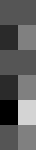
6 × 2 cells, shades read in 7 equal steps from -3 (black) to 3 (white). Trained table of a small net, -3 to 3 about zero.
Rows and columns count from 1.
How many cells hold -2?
2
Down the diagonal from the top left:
-1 0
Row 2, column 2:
0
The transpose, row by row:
-1 -2 -1 -2 -3 -1 | -1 0 -1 0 2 0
